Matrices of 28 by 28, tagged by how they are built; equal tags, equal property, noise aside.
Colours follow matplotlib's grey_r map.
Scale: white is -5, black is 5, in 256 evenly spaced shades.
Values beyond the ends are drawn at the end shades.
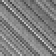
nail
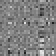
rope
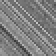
nail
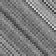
nail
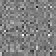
rope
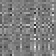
rope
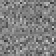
rope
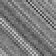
nail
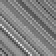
nail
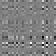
rope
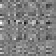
rope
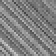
nail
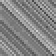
nail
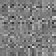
rope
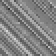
nail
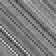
nail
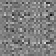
rope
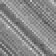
nail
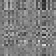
rope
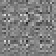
rope
